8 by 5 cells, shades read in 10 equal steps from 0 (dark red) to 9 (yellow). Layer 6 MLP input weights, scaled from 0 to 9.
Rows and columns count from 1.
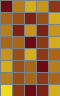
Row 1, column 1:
0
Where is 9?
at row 8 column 1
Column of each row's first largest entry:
3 5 3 5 3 1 1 1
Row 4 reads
4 4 0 2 7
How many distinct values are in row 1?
5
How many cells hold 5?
4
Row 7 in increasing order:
2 3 4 4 5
